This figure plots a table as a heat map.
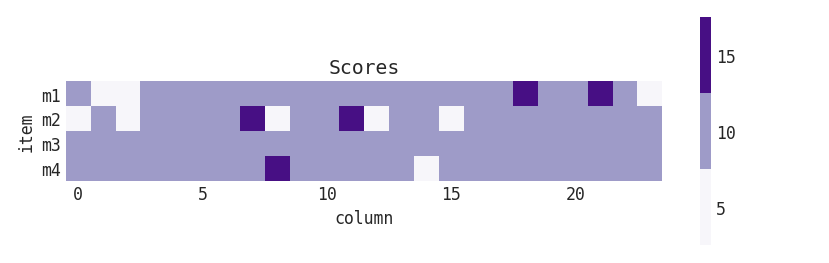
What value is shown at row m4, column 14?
5
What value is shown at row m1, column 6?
10
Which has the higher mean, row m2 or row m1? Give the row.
m1
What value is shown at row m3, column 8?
10
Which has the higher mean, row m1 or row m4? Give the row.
m4
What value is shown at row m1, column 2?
5
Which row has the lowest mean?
m2
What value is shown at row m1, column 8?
10
